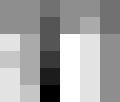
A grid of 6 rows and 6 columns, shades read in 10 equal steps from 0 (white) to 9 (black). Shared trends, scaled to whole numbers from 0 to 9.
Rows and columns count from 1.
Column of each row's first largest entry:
3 3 3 3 3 3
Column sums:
13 19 41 8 11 26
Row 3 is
1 3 6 0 1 4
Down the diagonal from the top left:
4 4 6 0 1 4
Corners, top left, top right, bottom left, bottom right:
4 5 1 4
